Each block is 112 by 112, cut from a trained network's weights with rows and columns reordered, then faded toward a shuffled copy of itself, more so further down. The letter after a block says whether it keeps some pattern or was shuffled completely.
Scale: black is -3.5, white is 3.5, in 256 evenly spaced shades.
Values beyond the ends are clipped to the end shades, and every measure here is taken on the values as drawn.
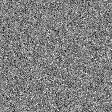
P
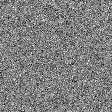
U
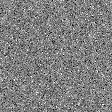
U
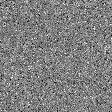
U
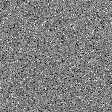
U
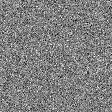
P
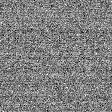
P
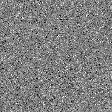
P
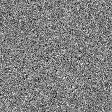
U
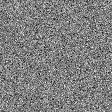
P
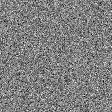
U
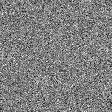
P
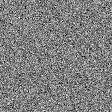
U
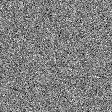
U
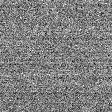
P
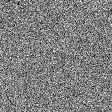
U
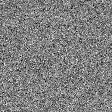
U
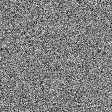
U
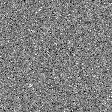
U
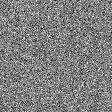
U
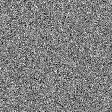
P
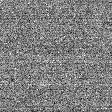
P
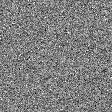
U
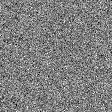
U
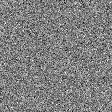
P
